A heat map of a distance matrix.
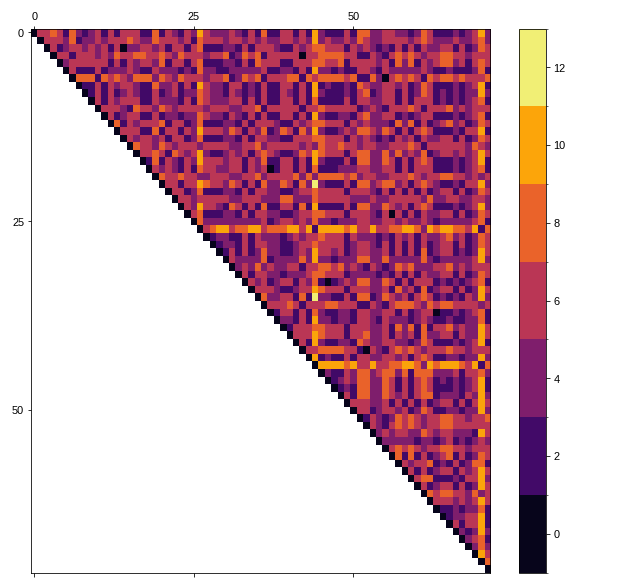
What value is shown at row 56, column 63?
4
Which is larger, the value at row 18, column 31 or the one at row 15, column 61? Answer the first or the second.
the first
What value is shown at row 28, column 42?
6
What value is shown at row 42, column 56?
6
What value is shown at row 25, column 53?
4
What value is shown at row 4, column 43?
6
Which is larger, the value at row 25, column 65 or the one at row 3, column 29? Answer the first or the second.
the second
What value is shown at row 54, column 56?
4
